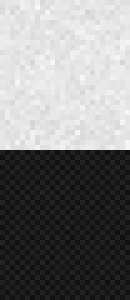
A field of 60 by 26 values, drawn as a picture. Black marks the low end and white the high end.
It is made of 2 by 1 panels. Panel 1,1: very high, fine-grained, faint in contrast. Panel 2,1: very low, checkered, faint in contrast.
